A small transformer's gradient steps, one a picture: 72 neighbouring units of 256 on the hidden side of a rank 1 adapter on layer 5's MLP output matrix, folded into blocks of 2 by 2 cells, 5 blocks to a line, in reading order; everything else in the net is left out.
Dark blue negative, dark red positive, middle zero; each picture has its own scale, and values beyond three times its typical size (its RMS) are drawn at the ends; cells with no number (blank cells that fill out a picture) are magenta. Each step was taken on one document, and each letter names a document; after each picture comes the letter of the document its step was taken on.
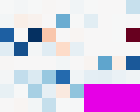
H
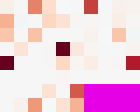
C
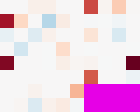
C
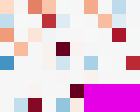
C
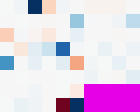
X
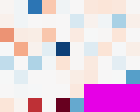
X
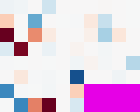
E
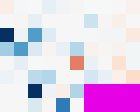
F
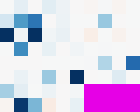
E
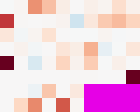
X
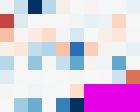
X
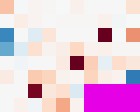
F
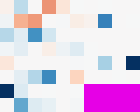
E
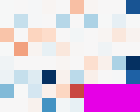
H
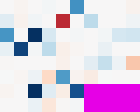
H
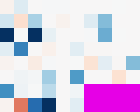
E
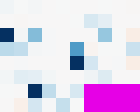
F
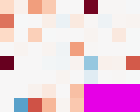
C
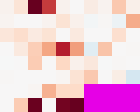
X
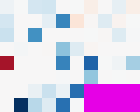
C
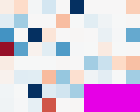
H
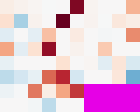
H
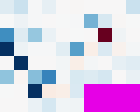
F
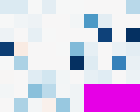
F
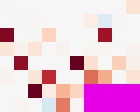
F
